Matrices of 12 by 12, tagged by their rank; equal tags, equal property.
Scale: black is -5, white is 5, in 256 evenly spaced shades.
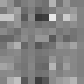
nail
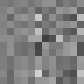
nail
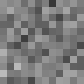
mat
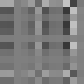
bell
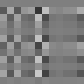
bell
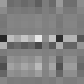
bell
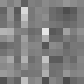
nail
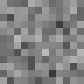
mat
